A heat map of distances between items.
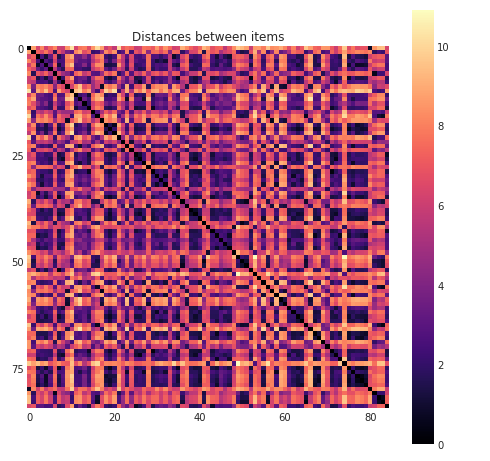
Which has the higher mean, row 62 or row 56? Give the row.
56
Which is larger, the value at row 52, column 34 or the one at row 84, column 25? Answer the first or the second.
the first
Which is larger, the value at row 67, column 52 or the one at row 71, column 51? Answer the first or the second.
the second
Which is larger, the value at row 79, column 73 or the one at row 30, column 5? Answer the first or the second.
the second
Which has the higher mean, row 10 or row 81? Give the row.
10
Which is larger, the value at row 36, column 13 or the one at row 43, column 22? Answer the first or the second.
the first
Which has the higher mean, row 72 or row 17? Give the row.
17
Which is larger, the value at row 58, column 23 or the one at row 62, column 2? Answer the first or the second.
the second
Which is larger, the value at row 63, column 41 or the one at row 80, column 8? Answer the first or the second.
the first
